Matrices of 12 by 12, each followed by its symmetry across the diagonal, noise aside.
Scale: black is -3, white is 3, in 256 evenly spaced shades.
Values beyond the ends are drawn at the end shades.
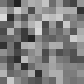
antisymmetric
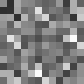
symmetric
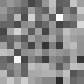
symmetric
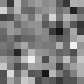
antisymmetric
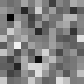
neither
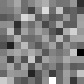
antisymmetric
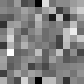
neither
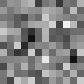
neither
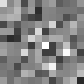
symmetric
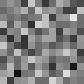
antisymmetric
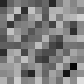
symmetric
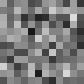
neither
